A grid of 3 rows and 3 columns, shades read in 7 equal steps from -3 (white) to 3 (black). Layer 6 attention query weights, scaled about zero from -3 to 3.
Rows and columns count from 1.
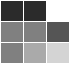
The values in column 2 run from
-1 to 2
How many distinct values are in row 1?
2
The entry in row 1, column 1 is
2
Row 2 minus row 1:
-2 -2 4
